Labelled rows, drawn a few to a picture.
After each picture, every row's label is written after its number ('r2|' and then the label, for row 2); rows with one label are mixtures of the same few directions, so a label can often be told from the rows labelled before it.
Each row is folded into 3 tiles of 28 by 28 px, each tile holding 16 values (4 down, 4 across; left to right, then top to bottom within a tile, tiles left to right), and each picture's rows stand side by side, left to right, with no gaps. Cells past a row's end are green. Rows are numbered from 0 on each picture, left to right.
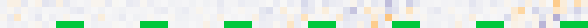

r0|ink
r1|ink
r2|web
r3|web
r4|web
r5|web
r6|web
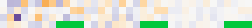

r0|ink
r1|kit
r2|kit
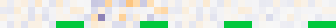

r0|kit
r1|ink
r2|kit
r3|ink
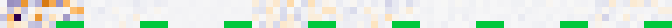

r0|ink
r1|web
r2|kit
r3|kit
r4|web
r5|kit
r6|ink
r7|ink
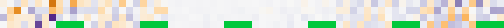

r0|web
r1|kit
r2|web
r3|web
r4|kit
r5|kit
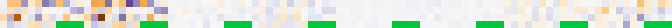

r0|ink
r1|ink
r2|web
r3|kit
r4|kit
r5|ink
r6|kit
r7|web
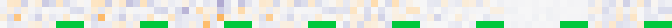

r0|ink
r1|ink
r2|web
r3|ink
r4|kit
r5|ink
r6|kit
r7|kit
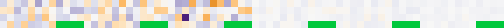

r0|kit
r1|kit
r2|ink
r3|kit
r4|kit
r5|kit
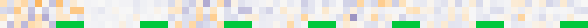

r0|kit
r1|web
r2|kit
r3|web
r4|ink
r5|kit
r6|ink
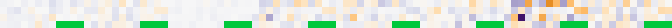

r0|web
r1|kit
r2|kit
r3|ink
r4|ink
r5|web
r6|ink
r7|kit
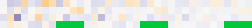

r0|ink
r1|ink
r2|ink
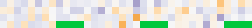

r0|kit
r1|web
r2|web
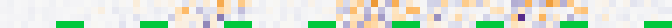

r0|kit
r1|web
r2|web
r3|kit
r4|kit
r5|ink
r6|ink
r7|ink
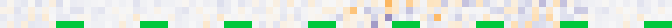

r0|kit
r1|web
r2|web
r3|kit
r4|web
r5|ink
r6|kit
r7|web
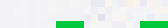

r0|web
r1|ink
